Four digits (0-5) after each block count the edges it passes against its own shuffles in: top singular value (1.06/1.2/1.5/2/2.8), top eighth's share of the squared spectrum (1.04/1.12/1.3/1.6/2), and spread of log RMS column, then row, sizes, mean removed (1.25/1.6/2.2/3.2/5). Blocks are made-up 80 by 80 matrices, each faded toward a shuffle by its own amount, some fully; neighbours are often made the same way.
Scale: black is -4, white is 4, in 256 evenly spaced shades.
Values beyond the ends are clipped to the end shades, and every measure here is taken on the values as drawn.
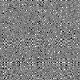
4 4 2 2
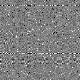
4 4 1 2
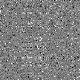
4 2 1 1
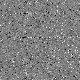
3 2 0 1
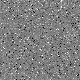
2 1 0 0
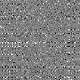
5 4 2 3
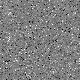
1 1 0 0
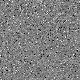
2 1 0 1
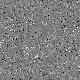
1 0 0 0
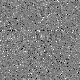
3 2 1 0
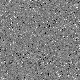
2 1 0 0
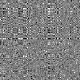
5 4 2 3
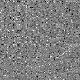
4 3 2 2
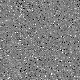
2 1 0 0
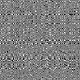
5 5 3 3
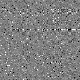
4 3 1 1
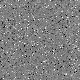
1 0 0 0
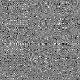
4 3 2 2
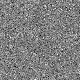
0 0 0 0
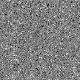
3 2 1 1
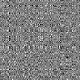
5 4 3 3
